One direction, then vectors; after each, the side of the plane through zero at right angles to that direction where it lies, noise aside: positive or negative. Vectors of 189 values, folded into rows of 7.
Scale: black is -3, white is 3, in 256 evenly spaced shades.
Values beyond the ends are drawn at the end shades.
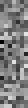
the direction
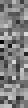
positive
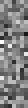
negative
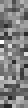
negative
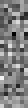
negative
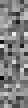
positive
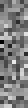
positive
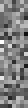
negative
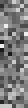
positive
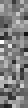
negative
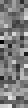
positive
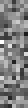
negative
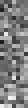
positive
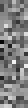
positive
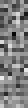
negative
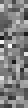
negative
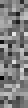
positive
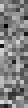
negative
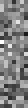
negative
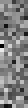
negative
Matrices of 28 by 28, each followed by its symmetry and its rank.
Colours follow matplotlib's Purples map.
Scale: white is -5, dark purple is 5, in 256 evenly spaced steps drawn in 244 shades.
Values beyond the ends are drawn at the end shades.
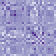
symmetric, rank three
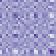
symmetric, rank three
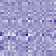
neither, rank three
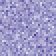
symmetric, full rank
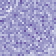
symmetric, full rank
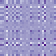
symmetric, rank two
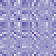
symmetric, rank two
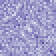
symmetric, full rank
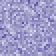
symmetric, full rank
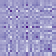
symmetric, rank three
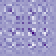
symmetric, rank three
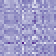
neither, rank three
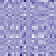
neither, rank three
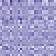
neither, rank three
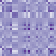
symmetric, rank two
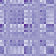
symmetric, rank two
